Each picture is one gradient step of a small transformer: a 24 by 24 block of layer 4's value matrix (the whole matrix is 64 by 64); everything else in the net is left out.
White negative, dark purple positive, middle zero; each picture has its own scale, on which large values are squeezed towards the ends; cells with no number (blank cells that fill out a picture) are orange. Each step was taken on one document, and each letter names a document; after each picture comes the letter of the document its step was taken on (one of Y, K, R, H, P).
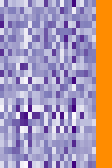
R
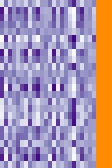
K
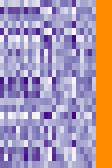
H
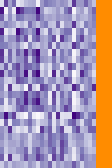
K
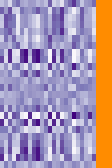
K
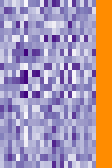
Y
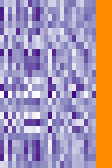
K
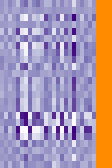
R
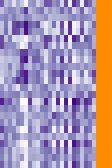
Y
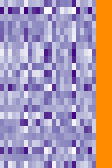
H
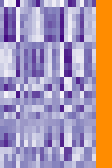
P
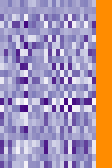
Y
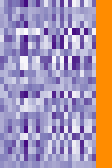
Y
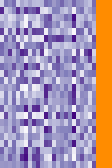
H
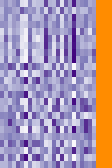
R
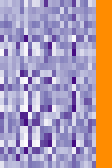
H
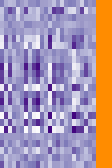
K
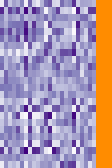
H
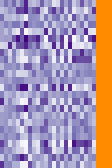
Y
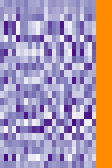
P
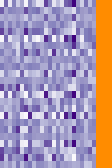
H
